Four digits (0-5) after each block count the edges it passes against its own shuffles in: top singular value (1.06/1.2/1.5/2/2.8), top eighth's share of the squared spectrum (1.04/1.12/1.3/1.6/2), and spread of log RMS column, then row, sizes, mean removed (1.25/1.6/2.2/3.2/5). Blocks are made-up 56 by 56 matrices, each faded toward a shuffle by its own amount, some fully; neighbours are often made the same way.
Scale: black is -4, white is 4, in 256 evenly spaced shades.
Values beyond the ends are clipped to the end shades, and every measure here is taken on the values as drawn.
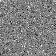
1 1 0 0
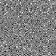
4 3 1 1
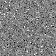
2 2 0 0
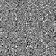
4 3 2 1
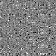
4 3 1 1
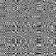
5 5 3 3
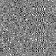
4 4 2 2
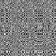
4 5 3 3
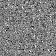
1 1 0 0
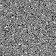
0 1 0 0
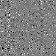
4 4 2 2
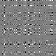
4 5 3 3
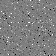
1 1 0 0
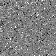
2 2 0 0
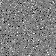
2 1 0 0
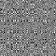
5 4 3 3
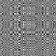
5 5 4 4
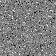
0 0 0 0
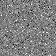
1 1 0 0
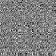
4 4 2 2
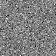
2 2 0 0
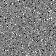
0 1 0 0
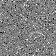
0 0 0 0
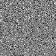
3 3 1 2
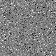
0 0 0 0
